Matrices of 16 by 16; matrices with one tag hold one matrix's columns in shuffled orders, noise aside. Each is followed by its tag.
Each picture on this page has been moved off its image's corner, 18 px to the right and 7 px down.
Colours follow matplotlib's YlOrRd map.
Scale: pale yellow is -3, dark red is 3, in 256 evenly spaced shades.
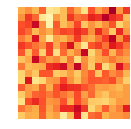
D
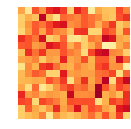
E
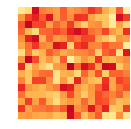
D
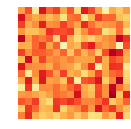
E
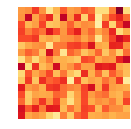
D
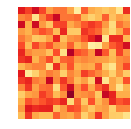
E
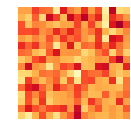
D
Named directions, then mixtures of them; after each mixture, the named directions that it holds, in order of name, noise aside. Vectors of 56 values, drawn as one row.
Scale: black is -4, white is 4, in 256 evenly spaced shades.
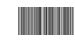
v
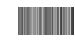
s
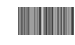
s, v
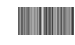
s, v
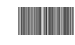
v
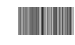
s, v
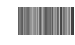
s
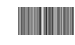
s, v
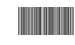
v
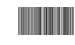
v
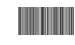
v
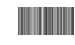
s, v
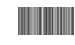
s, v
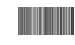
s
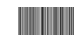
v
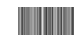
s, v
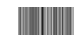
s, v
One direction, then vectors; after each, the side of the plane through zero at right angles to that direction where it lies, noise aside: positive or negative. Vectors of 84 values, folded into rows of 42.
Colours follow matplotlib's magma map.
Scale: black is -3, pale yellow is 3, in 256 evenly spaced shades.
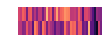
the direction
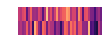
positive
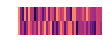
positive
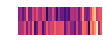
negative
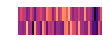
positive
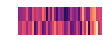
negative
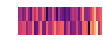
negative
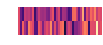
negative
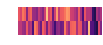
positive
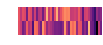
positive
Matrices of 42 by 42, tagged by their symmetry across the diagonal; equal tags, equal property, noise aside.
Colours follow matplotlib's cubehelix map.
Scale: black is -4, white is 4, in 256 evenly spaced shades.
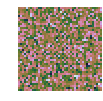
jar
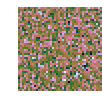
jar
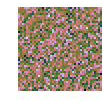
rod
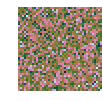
rod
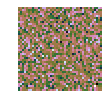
jar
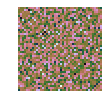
rod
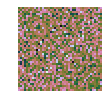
rod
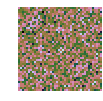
rod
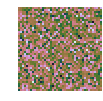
jar
